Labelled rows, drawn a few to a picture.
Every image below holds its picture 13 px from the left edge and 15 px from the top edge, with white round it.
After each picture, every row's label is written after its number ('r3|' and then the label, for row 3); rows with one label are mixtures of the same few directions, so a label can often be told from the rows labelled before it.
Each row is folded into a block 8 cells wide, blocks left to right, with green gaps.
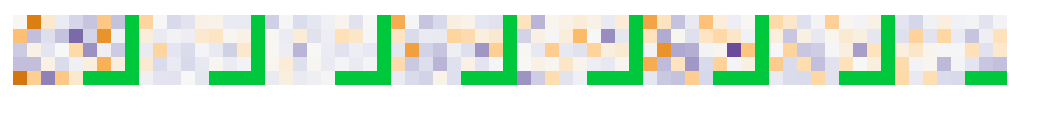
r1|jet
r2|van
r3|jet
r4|van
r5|jet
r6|van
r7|van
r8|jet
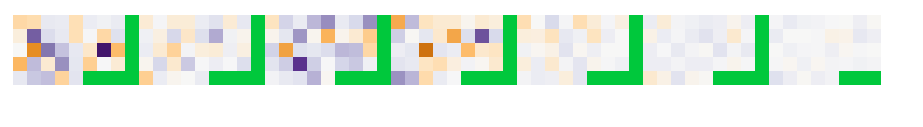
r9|van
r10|jet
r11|van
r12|jet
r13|van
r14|jet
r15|jet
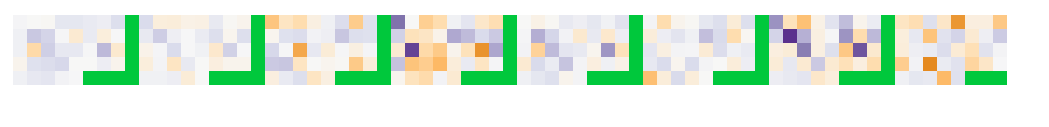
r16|van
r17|van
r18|jet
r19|van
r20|van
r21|jet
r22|van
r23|van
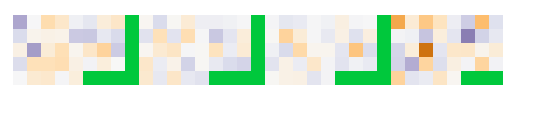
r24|van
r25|jet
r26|van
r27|jet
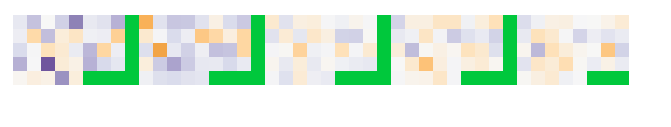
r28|van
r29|van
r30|jet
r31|van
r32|van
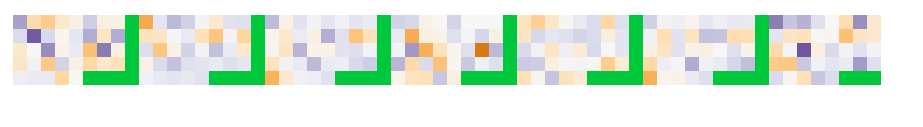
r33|van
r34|van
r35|jet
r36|van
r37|jet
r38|jet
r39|jet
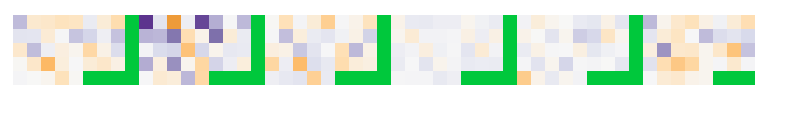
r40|van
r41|van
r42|van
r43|van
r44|jet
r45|van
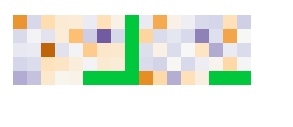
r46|jet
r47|jet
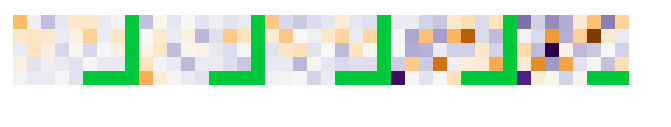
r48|van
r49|jet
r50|van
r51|jet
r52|jet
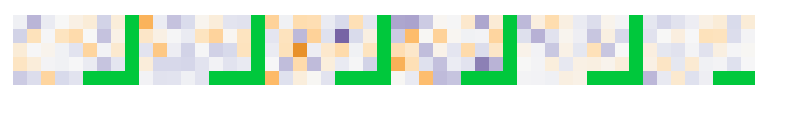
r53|jet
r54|van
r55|jet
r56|jet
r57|van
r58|jet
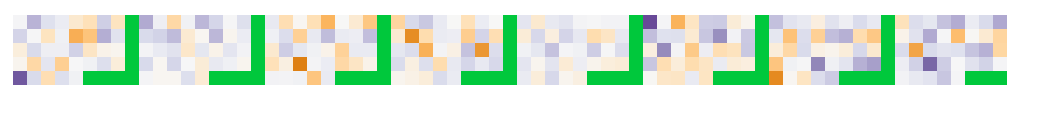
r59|jet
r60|van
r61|van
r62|van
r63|jet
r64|van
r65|jet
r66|van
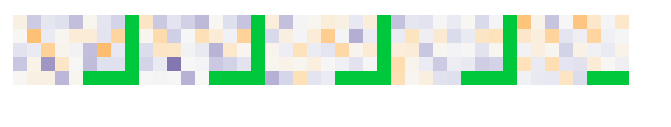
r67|van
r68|van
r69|jet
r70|jet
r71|van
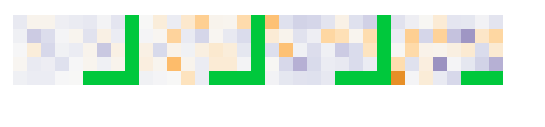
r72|van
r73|van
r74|van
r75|jet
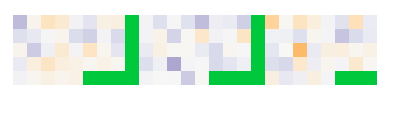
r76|van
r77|van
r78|jet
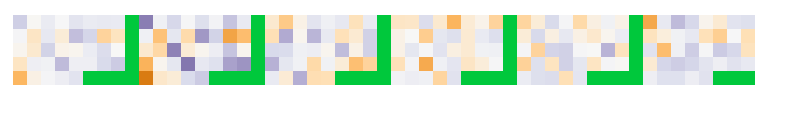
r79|jet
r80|jet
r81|jet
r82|van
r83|van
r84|van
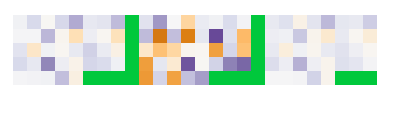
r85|van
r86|jet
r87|van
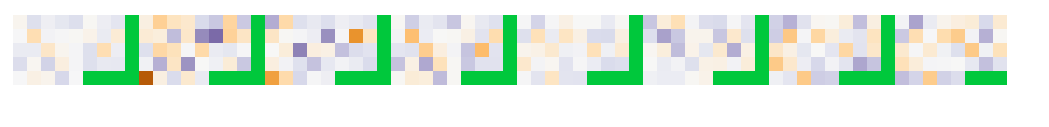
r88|van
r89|jet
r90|jet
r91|van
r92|jet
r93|van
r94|jet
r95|jet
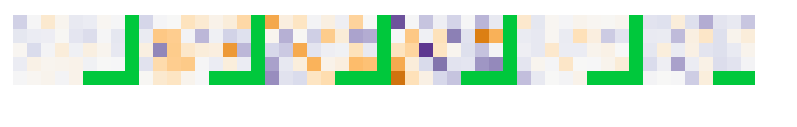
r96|van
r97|van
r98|jet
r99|jet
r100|jet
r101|van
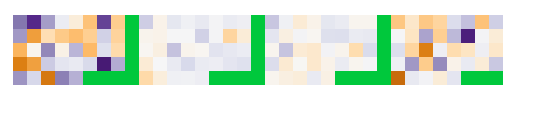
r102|jet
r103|jet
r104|van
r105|jet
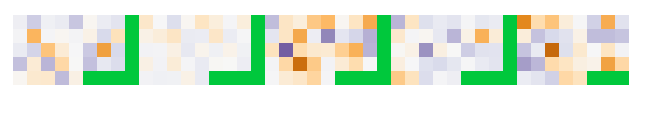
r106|van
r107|van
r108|van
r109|jet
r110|jet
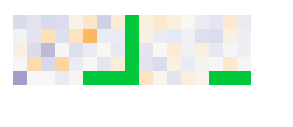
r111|jet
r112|jet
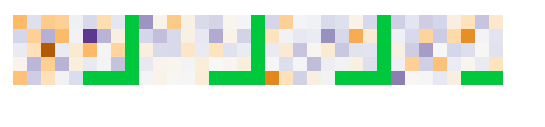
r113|jet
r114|van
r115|jet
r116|jet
